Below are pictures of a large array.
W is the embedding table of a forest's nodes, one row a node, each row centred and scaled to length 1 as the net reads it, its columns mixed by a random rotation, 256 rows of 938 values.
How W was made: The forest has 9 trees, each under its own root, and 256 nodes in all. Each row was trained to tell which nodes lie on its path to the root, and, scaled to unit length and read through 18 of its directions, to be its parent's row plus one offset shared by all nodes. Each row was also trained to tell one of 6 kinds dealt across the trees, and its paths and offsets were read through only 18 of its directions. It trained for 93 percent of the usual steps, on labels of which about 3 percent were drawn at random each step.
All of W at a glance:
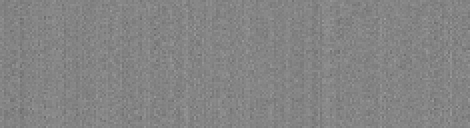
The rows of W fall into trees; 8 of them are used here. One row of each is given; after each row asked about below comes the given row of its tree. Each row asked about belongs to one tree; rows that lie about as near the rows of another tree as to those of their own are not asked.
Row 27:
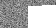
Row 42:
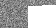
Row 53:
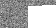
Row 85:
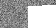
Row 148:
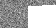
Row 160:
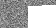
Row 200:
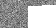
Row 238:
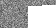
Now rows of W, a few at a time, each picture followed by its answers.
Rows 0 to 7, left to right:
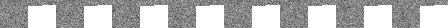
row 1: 148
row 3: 27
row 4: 42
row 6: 85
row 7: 160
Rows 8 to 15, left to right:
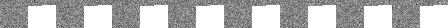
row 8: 27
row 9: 27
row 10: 160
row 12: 148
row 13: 53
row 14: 200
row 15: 85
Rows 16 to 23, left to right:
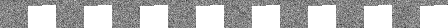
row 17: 200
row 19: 238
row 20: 85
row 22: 148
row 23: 27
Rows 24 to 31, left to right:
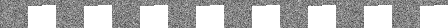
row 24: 238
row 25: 85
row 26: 148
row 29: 200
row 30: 238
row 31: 53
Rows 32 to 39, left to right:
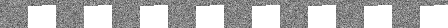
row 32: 200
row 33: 200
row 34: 53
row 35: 42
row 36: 148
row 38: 148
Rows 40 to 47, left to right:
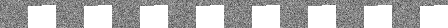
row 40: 85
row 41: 148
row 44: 238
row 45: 238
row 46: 148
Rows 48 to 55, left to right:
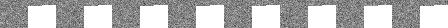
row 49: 200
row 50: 42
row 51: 148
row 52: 238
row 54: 53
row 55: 200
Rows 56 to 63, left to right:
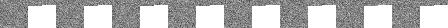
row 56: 148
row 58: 200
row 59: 200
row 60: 53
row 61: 148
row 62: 238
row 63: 238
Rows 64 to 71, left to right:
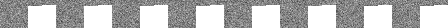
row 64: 148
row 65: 148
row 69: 148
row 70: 200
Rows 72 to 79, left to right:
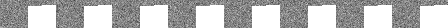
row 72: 53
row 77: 238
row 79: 53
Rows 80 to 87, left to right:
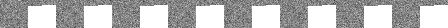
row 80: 200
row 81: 200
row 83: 42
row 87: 53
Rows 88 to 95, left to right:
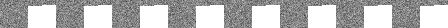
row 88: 42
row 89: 238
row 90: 238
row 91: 27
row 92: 200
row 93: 53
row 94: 160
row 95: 238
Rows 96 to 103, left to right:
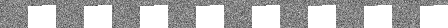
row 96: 200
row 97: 85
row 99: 148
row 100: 200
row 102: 148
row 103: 148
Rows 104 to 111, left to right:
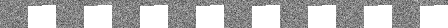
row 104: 200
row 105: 148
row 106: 238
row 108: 42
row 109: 148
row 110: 42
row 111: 160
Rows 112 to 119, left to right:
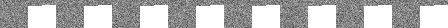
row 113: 238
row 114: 238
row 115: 200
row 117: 27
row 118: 53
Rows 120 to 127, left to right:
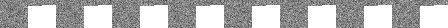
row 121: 85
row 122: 53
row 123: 53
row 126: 42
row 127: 200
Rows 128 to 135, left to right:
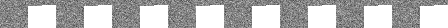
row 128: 53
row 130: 148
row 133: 148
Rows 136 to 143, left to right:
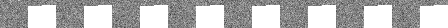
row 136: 200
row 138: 53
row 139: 27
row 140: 85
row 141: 238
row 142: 42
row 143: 160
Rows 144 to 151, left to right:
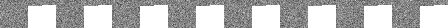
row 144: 238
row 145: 238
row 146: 238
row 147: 42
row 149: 42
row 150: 238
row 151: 200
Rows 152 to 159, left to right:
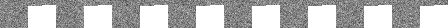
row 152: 238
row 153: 160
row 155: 148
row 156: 148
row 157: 148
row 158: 200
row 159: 42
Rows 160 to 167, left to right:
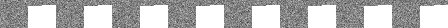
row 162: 53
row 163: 42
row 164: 200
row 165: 85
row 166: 148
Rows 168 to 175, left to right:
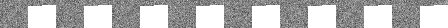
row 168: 200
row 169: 148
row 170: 200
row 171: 238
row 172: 238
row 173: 148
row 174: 200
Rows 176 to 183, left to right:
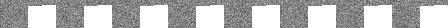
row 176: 85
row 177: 53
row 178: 148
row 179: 200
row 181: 238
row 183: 27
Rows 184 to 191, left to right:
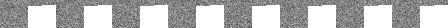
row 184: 85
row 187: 238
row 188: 148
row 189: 85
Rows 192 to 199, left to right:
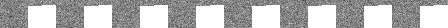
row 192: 160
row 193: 238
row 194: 238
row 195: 53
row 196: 148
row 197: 148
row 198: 238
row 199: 238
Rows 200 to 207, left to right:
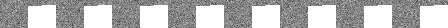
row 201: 238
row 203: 53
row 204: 160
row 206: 27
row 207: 148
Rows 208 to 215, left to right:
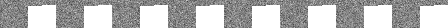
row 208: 238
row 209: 148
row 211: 85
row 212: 200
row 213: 148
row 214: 200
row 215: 53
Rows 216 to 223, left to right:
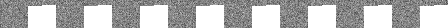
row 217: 238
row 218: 238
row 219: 238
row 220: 148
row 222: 85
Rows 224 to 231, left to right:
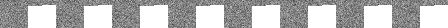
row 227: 238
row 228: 85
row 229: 238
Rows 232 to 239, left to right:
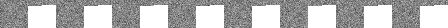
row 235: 85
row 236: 148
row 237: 42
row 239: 200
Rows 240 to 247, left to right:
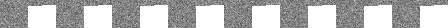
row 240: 85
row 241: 85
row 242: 53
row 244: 238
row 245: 148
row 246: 200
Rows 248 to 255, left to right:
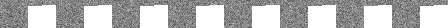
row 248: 160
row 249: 148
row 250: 200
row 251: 238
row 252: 148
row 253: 238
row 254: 53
